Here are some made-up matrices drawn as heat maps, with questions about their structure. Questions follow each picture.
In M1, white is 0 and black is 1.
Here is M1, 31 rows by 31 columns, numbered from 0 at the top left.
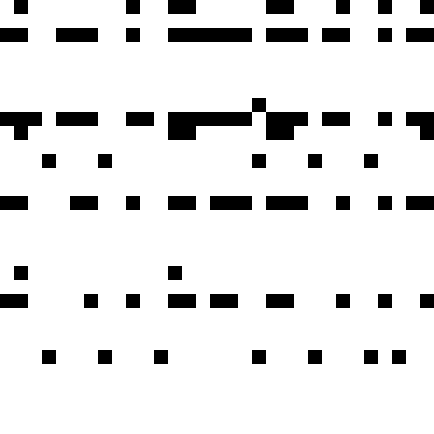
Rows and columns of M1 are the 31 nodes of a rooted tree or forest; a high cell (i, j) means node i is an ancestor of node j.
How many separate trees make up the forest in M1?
2
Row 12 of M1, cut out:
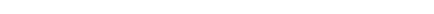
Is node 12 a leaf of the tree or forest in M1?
yes
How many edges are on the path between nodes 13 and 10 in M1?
7
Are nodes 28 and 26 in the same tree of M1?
yes
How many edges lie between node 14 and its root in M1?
2
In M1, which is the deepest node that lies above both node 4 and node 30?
2
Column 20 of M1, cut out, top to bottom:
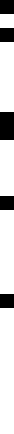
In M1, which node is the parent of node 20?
9
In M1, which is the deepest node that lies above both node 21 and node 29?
14
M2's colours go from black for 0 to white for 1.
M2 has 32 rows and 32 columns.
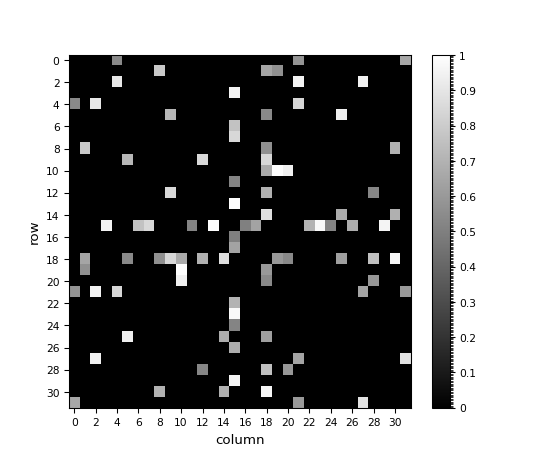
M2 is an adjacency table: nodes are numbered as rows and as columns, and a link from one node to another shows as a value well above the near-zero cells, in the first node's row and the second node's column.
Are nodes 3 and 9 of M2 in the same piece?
no
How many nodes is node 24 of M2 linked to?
1
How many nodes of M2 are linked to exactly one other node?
12
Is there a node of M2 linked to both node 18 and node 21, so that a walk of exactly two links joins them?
no
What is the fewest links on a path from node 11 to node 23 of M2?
2
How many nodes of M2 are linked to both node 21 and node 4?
2
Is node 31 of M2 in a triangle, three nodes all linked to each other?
yes
